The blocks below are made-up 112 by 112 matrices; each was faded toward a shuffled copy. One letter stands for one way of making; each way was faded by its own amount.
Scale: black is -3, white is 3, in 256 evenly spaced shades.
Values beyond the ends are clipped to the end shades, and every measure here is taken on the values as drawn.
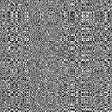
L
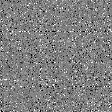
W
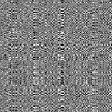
L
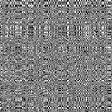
L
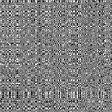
L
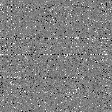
W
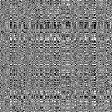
L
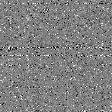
W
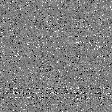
W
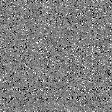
W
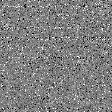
W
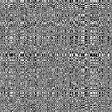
L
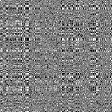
L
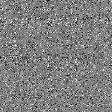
W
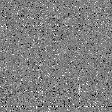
W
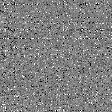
W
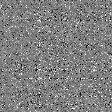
W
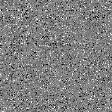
W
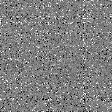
W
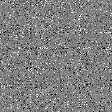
W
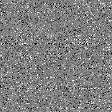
W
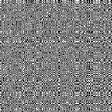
L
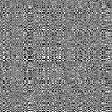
L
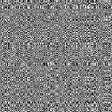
L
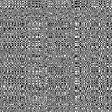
L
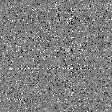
W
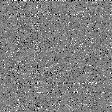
W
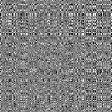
L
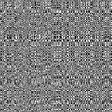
L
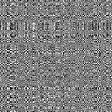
L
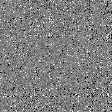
W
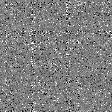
W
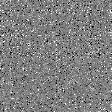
W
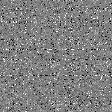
W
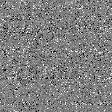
W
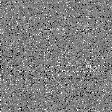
W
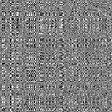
L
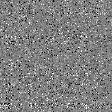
W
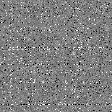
W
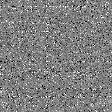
W
